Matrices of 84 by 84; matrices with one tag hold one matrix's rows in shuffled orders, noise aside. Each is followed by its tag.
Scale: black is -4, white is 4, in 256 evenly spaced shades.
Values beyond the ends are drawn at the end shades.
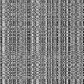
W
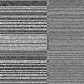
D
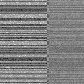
D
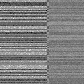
D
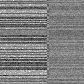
D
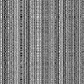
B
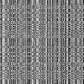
W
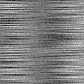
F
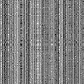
B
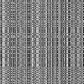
W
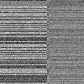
D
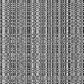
W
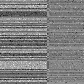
D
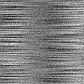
F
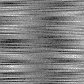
F
